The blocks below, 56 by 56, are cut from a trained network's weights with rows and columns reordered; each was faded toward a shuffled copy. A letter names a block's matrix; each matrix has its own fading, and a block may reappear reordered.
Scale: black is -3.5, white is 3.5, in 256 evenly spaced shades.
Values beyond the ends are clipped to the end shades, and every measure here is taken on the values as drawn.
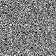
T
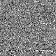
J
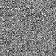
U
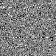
J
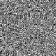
U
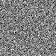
T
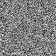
T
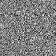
U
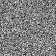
T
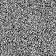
T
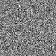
U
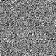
U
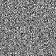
U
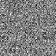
J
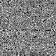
J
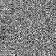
U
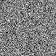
T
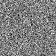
T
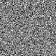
U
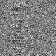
U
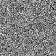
T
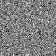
J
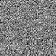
J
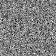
T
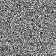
U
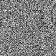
U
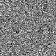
U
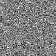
U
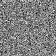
T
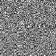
U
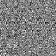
J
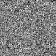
U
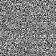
J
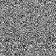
U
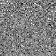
J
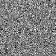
J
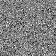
T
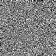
U
